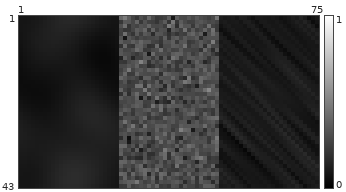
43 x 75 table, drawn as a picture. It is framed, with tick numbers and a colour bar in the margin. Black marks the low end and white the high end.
It is made of 1 by 3 panels. Panel 1,1: very low, smooth, faint in contrast. Panel 1,2: low, fine-grained. Panel 1,3: very low, slanting down to the right, faint in contrast.
